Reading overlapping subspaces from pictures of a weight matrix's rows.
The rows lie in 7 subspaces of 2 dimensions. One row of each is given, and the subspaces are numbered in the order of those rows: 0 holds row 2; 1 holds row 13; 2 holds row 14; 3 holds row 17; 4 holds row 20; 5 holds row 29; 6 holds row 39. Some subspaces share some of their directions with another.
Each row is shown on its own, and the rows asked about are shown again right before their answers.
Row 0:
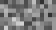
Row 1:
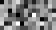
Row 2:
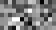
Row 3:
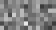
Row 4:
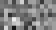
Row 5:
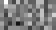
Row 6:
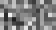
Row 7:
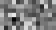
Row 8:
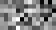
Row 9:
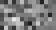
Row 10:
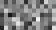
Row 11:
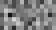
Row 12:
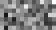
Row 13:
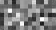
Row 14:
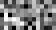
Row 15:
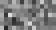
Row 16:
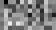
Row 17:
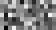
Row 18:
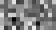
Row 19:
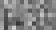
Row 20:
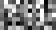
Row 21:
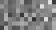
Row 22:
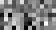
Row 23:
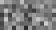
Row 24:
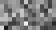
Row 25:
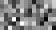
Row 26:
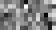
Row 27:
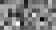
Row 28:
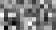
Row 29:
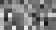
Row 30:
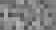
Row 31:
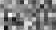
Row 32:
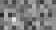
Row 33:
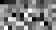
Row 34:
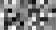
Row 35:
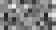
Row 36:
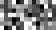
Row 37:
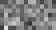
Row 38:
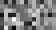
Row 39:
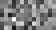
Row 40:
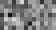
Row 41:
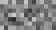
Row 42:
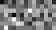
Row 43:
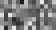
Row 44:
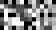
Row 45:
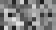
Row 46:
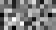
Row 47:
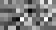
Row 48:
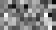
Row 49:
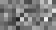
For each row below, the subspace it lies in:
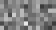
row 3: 2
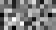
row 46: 1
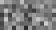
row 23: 5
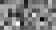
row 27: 1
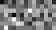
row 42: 5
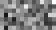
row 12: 3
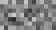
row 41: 5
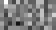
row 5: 4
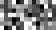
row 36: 4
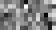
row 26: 3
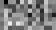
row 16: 4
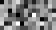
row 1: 1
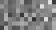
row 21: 0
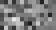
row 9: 0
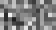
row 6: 2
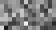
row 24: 2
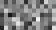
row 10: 3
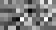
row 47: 0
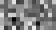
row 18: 4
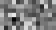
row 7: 4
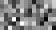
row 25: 6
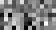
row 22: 5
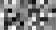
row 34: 1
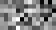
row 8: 0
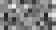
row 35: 3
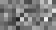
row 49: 0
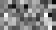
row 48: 3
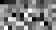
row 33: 5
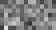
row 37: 6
